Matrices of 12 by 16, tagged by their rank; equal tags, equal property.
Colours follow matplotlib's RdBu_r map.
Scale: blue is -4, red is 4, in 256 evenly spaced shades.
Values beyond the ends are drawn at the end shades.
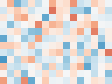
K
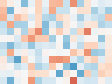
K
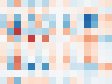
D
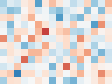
K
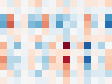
D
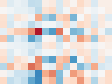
D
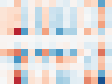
D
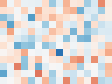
K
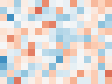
K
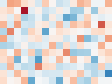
K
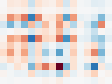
D
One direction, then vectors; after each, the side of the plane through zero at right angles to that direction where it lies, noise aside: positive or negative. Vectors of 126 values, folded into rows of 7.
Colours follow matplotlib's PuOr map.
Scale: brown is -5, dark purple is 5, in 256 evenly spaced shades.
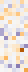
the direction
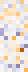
positive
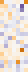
positive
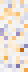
positive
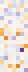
negative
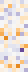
negative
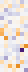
negative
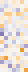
positive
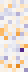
negative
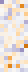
negative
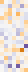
positive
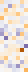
positive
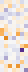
negative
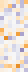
negative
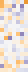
negative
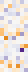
negative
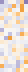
positive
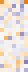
negative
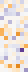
negative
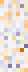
positive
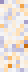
negative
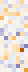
positive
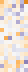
negative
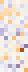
positive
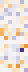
negative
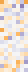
negative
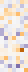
positive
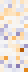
positive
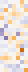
positive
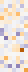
positive
